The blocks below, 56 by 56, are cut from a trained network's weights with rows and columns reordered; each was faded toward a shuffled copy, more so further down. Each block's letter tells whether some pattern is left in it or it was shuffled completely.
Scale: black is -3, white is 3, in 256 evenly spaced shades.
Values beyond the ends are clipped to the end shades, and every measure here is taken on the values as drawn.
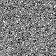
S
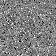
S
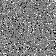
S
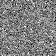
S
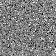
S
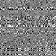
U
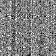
U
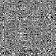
U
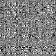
U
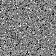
S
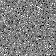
S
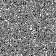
S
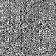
U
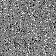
S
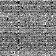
U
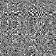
U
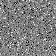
S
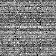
U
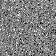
S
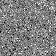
S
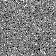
S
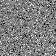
S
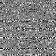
U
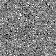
S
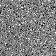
S
